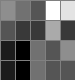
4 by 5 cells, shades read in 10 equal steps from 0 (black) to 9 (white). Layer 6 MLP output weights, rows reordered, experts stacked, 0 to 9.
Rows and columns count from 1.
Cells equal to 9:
1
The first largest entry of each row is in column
4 4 5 3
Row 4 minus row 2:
-2 -2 2 -3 1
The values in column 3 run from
2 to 4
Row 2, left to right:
3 2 2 6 2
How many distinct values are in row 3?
5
